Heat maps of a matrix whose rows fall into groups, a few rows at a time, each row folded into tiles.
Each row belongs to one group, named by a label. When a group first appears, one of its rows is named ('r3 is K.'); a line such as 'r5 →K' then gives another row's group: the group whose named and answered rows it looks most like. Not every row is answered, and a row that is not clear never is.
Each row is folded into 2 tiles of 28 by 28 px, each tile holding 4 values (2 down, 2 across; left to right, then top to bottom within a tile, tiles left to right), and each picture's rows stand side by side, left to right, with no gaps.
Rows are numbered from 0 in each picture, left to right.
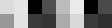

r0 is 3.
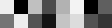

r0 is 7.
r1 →3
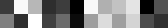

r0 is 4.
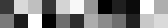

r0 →4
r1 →4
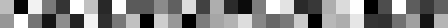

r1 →4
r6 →3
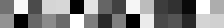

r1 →7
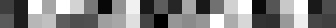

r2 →3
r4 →3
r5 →3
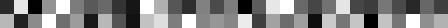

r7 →7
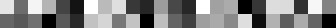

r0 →7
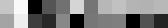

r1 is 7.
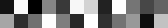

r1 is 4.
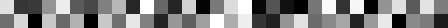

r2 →7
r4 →3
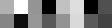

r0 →4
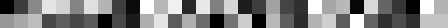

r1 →7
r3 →7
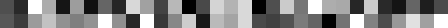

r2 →4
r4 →3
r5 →7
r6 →7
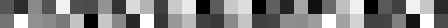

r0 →7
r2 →4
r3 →3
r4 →3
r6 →3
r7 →4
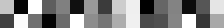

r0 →7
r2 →3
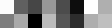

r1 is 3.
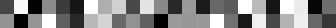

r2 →7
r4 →4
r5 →3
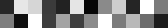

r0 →4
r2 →7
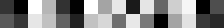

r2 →7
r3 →3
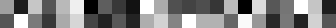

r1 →3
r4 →7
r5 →4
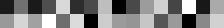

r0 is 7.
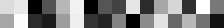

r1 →3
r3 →7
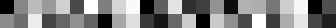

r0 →4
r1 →7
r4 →4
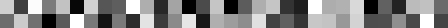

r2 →4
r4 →4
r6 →3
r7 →4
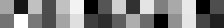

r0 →7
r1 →3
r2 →7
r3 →3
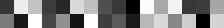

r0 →4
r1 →4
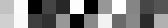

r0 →3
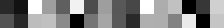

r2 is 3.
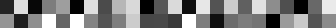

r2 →3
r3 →7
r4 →7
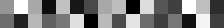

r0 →4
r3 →4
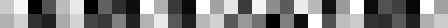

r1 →3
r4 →7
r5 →4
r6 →3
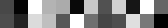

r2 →7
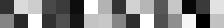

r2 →4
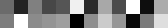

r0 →7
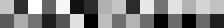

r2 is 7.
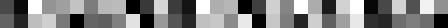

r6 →3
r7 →7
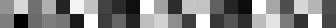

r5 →4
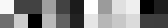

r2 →3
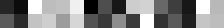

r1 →3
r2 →4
